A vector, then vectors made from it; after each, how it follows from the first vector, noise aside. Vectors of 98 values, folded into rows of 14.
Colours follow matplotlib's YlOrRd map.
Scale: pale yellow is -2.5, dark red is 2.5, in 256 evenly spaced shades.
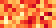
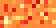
partly zeroed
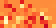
partly zeroed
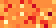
partly zeroed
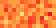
shrunk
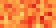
shrunk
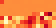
partly zeroed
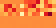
partly zeroed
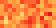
shrunk
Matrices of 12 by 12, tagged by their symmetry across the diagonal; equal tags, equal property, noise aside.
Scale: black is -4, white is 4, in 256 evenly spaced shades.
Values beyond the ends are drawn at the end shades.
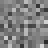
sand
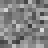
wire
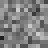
wire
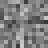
sand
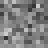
sand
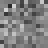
sand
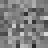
sand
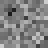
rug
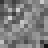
rug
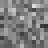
wire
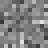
rug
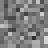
wire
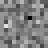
wire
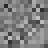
rug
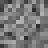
rug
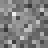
rug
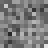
rug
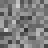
wire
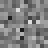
sand
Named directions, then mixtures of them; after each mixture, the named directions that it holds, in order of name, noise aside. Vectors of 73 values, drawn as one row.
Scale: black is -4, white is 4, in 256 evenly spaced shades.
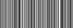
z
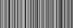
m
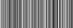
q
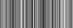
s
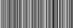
q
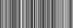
s, z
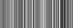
s, z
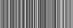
m, s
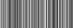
q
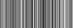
s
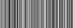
m, q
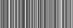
m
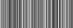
q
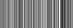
s, z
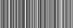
m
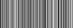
q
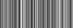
s, z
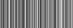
m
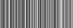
m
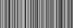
m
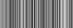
q, s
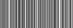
m, z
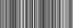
s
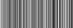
q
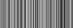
m, s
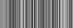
q, s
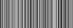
m, q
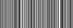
z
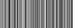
m, q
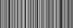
m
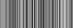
q, s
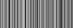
m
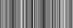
s
